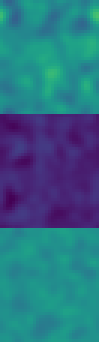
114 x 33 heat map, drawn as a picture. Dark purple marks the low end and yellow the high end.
The table splits into 3 rows of 1 panel. Panel 1,1: middling, blotchy. Panel 2,1: very low, blotchy, faint in contrast. Panel 3,1: middling, blotchy, faint in contrast.
